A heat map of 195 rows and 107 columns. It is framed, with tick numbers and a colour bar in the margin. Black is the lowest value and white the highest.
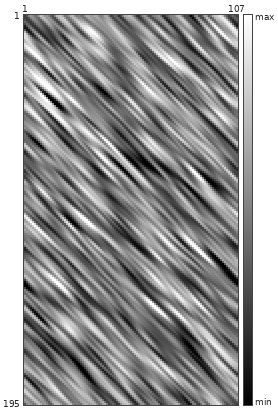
Ninth with the highest average: top left. Grain: diagonal, down to the right. Mirror symmetry: none. Average level on the scale: 50%. Slope: none. Odd rows or columns: none.
